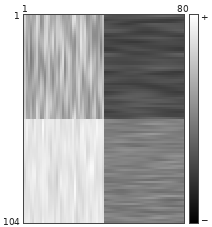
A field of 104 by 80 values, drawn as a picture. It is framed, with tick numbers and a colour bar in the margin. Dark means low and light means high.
It is made of 2 by 2 panels. Panel 1,1: high, streaked downward. Panel 1,2: low, streaked across, faint in contrast. Panel 2,1: very high, streaked downward, faint in contrast. Panel 2,2: middling, streaked across, faint in contrast.
